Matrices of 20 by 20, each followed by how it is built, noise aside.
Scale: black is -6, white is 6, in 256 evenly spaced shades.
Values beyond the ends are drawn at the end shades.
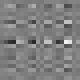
low rank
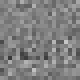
low rank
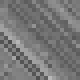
Toeplitz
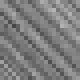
Toeplitz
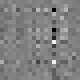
low rank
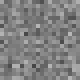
low rank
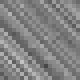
Toeplitz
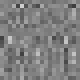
low rank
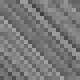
Toeplitz
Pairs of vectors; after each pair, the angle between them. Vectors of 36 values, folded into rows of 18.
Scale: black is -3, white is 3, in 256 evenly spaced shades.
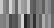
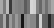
partly opposed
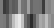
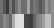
nearly parallel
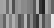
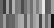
nearly opposite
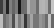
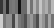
nearly parallel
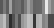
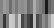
nearly opposite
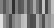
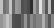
orthogonal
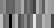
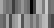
partly aligned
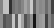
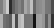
nearly parallel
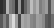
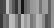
nearly parallel
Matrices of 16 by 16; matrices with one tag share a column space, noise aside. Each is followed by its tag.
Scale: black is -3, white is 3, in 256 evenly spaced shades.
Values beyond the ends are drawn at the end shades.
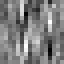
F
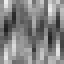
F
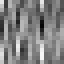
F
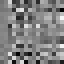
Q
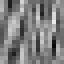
F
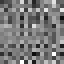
Q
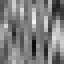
F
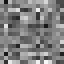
Q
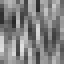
F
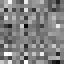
Q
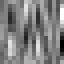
F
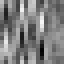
F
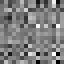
Q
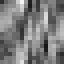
F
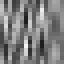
F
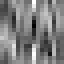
F
